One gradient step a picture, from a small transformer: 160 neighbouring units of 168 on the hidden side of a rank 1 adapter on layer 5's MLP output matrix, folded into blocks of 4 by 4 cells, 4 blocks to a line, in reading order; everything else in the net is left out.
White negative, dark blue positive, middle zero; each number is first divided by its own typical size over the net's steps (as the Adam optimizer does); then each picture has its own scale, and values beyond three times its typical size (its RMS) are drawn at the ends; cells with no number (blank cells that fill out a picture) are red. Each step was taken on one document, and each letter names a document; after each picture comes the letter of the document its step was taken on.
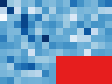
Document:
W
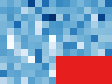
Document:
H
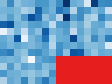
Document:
H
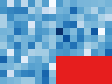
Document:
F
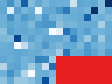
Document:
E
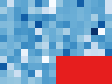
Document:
F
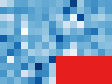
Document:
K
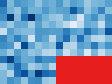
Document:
K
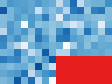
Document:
K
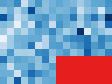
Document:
W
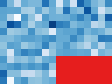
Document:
W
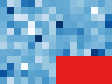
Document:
F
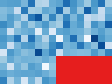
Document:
H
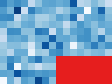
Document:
W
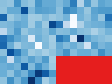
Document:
K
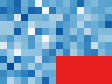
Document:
F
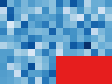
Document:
W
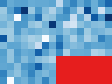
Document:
W
